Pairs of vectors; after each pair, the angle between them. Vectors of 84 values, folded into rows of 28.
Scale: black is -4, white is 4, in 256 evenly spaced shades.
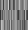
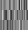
orthogonal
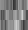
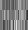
partly aligned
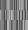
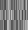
nearly parallel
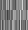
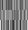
partly opposed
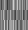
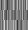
nearly parallel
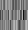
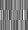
nearly opposite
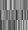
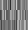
partly aligned
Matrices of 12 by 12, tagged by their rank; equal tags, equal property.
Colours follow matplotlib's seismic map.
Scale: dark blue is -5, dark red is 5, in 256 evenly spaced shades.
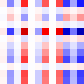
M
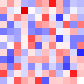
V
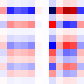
M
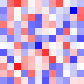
V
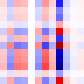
M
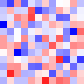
V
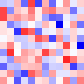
V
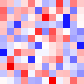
V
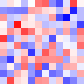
V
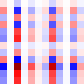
M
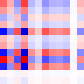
M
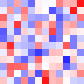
V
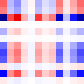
M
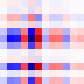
M
